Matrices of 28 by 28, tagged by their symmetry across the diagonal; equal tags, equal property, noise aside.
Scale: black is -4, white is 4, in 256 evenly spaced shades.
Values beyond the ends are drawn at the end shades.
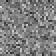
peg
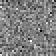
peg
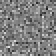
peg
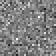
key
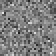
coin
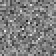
key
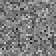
coin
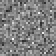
key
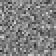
coin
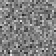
coin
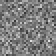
coin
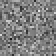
peg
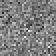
coin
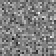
peg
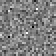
peg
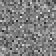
peg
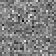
coin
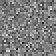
key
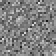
key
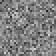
key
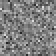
peg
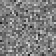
coin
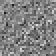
key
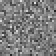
key
